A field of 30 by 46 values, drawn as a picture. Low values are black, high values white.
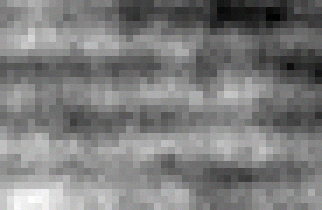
The ninth with the highest average is the bottom left. The grain runs across in streaks. The field climbs toward the bottom left. The histogram is bell-shaped. There are no lone odd cells. The halves do not mirror each other. The ninth with the lowest average is the top right. Stripes running across repeat 4 times from top to bottom.
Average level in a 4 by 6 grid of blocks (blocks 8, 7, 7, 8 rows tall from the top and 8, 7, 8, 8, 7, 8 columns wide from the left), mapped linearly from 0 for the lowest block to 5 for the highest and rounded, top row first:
4 3 2 1 0 0
2 2 2 3 3 1
3 2 3 3 3 2
5 4 3 2 2 2
